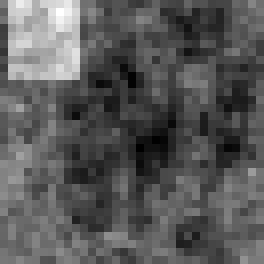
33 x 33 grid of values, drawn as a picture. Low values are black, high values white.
Histogram: skewed, a long tail of high values. Odd patch: higher, in the top left. Ninth with the lowest average: centre. Ninth with the highest average: top left.
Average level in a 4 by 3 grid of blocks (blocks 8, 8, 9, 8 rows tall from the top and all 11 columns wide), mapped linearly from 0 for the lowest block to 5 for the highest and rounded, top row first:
5 1 1 | 2 0 1 | 2 0 1 | 2 1 1
